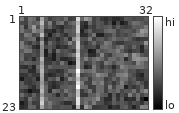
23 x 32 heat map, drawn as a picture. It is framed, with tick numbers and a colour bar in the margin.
Grain: streaks running down. Odd lines: columns 6 and 15. Histogram: skewed, a long tail of high values. Slope: none.
